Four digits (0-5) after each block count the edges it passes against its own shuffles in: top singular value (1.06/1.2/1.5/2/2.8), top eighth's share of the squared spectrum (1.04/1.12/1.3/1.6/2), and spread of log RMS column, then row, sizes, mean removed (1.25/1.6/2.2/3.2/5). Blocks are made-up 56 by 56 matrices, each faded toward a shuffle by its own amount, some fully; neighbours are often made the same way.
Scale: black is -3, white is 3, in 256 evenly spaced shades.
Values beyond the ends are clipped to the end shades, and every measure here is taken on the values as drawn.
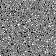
0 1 0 0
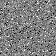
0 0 0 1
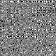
3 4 2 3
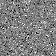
0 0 0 0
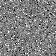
0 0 0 0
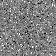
0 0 0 0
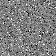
0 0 0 0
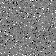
1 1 0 0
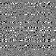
4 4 2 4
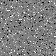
0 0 0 0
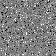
2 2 0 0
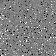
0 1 0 0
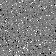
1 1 0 0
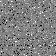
2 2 0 0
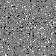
3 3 0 2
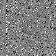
2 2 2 0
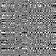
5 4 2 3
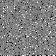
3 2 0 0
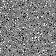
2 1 0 0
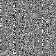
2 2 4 0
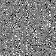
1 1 2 0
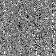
1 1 2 0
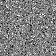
0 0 1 0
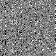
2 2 2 0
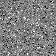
0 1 1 0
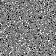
1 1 0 0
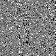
1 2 2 0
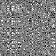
4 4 2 2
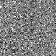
3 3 1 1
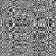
4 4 3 3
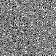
3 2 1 1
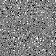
3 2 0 0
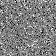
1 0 0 0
